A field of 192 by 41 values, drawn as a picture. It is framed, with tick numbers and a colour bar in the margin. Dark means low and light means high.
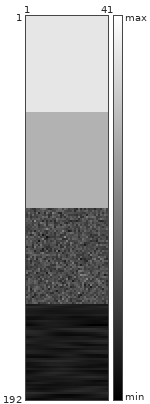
The table splits into 4 rows of 1 panel. Panel 1,1: very high, flat. Panel 2,1: high, flat. Panel 3,1: low, fine-grained. Panel 4,1: very low, streaked across, faint in contrast.
